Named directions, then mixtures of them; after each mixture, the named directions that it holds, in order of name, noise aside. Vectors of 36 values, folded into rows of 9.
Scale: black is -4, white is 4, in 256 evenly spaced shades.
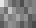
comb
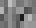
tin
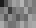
comb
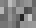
tin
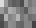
comb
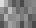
comb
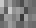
comb, tin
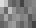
comb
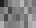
comb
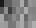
comb, tin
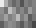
comb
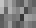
comb, tin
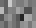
tin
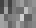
comb, tin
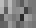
comb, tin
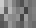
comb, tin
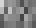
comb, tin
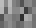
comb, tin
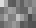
comb, tin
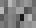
tin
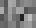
tin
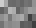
comb, tin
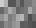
comb, tin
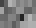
comb, tin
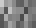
comb, tin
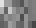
comb, tin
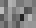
tin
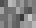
comb, tin
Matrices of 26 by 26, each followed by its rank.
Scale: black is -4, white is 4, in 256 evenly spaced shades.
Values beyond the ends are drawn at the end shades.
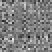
five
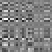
two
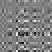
two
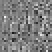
five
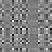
two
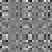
two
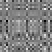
two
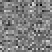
five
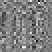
five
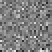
five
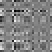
two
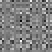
two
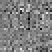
five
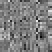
five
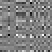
two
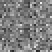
five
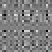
two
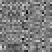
five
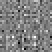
five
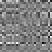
two
